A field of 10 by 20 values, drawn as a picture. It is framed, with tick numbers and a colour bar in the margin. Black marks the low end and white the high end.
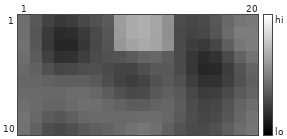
Calmest part: bottom middle. Odd rows or columns: none. Odd patch: higher, in the top middle. Ninth with the highest average: top middle. Slope: none.
